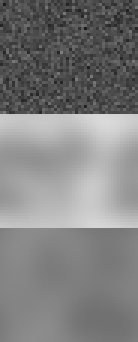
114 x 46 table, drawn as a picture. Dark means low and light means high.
It is made of 3 by 1 panels. Panel 1,1: low, fine-grained. Panel 2,1: high, smooth. Panel 3,1: middling, smooth, faint in contrast.
